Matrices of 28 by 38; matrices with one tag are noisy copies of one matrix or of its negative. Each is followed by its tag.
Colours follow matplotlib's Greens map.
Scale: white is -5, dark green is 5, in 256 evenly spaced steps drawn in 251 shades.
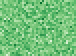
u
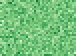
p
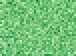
p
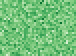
u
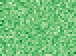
p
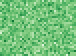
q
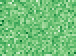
p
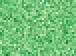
u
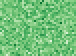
u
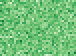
p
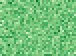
p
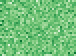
p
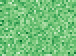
p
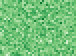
u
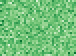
p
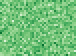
q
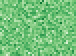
u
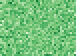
p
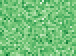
u
